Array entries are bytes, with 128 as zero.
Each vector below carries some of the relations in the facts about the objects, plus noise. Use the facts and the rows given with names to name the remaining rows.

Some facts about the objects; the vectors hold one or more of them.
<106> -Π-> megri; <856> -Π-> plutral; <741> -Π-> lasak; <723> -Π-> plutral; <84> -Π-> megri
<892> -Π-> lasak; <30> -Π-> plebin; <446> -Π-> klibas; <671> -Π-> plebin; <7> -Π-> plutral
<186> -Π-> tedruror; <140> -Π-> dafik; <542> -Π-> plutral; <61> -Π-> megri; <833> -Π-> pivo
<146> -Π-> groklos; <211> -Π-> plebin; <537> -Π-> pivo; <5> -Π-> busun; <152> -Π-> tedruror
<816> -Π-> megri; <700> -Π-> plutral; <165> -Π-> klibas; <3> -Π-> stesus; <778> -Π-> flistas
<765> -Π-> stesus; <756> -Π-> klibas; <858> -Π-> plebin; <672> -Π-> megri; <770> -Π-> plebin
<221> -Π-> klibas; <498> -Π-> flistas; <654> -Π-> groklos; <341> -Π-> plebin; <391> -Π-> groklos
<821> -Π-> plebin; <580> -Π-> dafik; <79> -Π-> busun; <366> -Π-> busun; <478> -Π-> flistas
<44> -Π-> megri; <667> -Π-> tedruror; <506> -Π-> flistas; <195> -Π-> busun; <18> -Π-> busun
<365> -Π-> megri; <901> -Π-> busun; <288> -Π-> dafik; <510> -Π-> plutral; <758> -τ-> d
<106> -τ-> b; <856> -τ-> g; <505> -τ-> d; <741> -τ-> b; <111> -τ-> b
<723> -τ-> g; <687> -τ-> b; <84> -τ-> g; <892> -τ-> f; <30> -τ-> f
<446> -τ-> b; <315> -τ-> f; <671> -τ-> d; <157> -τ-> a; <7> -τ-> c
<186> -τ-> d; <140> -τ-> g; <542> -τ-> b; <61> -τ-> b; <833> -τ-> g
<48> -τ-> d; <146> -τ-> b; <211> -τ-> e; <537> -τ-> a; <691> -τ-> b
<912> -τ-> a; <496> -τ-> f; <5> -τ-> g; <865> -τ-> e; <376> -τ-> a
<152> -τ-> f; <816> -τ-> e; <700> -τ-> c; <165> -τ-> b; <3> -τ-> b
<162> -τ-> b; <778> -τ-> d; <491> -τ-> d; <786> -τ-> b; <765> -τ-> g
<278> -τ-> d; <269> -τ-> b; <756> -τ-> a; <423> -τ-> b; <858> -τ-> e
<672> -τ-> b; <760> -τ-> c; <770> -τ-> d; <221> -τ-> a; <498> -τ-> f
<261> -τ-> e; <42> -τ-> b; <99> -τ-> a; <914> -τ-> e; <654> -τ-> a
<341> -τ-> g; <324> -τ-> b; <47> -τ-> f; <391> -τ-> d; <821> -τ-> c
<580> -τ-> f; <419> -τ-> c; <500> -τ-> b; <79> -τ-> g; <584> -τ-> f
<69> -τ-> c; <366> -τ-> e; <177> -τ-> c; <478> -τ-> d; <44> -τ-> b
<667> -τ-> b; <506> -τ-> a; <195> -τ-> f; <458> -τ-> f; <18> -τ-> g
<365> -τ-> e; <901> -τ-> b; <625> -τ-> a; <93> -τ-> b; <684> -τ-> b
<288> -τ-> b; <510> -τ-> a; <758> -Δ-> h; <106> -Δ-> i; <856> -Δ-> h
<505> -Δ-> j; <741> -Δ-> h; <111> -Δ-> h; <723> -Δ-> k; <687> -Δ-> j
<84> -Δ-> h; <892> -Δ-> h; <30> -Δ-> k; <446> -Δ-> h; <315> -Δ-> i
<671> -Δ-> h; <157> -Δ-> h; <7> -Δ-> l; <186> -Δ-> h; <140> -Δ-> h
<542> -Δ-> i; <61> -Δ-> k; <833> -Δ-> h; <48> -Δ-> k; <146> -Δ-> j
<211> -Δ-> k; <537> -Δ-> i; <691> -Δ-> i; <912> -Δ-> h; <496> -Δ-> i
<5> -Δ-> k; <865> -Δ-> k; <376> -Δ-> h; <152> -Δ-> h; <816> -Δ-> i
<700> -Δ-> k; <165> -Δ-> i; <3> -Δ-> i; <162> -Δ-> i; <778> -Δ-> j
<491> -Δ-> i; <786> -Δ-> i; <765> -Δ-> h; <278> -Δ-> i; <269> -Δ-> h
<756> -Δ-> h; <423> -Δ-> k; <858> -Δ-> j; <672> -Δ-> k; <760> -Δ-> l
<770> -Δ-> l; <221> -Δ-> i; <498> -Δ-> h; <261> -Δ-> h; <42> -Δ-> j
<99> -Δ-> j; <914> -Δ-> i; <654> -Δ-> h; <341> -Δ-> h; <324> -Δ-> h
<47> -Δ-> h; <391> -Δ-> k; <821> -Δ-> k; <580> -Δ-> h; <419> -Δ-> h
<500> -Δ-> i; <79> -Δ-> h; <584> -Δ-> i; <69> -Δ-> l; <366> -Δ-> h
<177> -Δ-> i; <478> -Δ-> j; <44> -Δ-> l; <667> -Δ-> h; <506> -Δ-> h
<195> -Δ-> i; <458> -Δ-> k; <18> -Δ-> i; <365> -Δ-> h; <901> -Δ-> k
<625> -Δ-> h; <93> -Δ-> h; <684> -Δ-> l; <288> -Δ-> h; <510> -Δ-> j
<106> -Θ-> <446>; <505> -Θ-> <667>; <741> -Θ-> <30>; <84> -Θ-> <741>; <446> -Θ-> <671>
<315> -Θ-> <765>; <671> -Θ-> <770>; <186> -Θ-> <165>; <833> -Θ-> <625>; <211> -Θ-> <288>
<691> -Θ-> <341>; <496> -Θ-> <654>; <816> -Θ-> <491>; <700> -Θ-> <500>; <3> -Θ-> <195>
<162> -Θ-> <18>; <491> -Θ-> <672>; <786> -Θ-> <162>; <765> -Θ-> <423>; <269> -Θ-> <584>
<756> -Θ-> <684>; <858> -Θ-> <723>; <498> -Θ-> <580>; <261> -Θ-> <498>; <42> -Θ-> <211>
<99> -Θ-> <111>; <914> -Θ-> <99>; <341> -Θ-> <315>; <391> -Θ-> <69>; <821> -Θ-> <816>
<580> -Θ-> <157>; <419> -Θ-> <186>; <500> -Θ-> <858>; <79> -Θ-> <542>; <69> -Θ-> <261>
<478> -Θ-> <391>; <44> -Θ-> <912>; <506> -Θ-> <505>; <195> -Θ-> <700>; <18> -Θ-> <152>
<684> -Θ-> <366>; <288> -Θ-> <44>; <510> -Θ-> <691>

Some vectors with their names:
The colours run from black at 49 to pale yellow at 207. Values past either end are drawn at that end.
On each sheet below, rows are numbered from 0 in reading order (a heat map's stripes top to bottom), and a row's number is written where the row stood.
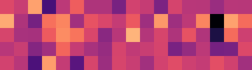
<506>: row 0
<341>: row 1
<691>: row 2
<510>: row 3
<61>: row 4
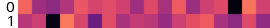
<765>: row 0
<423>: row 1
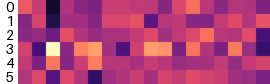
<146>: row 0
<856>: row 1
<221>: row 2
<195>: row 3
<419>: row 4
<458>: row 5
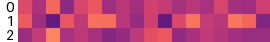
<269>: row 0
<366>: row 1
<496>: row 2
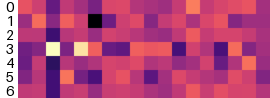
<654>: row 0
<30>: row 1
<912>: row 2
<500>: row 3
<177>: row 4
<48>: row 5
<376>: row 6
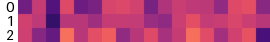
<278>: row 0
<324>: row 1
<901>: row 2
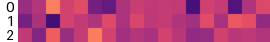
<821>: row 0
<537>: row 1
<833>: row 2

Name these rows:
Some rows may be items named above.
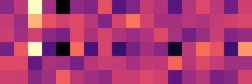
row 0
<391>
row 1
<106>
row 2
<505>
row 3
<261>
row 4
<47>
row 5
<510>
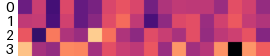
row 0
<278>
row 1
<758>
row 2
<79>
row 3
<341>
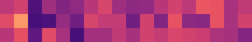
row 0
<157>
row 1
<152>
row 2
<458>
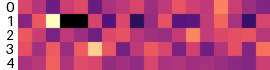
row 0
<892>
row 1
<498>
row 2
<654>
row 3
<288>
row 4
<684>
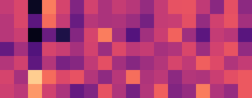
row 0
<423>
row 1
<865>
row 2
<778>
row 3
<537>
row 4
<157>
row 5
<816>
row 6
<671>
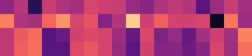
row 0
<760>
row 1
<315>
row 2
<186>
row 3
<186>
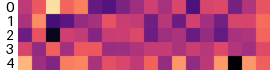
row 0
<211>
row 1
<667>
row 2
<7>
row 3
<269>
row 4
<341>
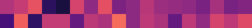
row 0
<478>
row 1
<542>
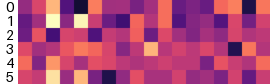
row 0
<580>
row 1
<700>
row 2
<723>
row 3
<691>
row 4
<84>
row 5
<858>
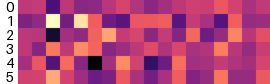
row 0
<157>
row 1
<500>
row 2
<140>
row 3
<741>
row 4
<770>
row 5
<671>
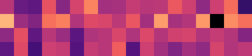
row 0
<5>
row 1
<341>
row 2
<584>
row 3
<723>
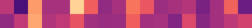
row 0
<18>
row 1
<914>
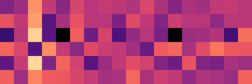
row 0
<491>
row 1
<506>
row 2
<69>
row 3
<365>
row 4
<3>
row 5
<44>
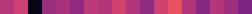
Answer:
<687>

